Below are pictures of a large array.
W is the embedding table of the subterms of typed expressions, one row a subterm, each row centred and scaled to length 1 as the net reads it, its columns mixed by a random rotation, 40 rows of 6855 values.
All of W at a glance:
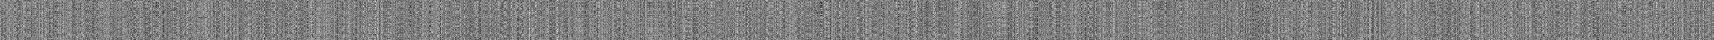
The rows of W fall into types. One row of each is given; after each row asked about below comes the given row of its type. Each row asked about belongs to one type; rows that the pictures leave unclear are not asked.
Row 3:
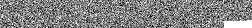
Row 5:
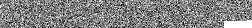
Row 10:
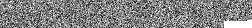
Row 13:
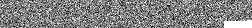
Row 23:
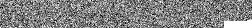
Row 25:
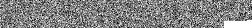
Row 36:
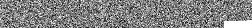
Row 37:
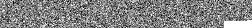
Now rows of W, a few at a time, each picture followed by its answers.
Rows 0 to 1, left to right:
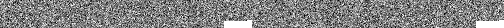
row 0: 37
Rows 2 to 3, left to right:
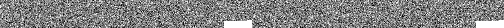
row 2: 5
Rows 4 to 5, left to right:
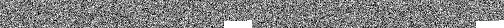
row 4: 23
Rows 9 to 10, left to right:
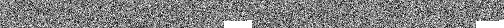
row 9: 3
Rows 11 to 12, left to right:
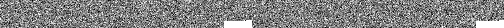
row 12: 13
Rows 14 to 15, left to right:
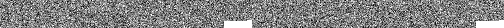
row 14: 23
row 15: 5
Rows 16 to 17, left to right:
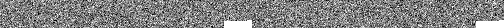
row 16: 23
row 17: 37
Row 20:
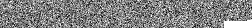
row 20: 10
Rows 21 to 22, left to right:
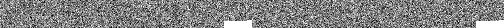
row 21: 25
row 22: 36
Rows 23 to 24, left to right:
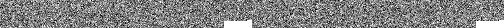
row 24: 5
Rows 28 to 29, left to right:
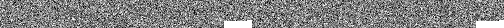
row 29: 37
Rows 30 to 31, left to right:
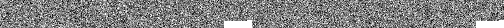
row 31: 25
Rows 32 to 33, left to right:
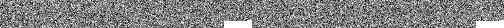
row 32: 23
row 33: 5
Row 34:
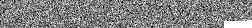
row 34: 13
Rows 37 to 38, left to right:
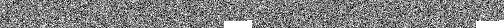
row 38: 10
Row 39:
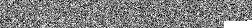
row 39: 37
